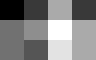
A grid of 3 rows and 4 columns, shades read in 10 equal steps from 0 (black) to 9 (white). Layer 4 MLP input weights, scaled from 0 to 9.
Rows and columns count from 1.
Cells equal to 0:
1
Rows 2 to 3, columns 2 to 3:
5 9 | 3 8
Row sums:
10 24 21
